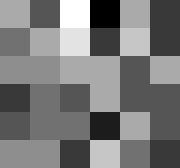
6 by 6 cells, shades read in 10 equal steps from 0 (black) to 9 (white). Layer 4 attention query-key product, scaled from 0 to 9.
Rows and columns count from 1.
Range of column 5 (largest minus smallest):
4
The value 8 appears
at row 2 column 3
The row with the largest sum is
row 3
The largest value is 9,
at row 1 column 3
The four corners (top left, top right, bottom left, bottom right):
6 2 5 2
